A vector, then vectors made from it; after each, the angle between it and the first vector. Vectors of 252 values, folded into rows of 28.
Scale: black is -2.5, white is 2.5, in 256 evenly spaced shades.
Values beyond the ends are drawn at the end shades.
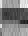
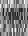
partly aligned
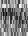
partly aligned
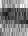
nearly parallel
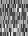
orthogonal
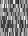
orthogonal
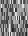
orthogonal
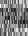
partly aligned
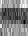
nearly parallel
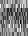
partly aligned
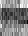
nearly parallel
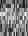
partly opposed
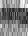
nearly parallel
